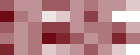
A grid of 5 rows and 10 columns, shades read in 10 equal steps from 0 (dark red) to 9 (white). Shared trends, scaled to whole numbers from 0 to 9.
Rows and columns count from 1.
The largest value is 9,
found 3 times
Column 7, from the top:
4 2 4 5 3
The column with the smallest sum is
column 1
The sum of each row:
45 54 38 31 52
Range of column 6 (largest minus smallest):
2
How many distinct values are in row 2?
7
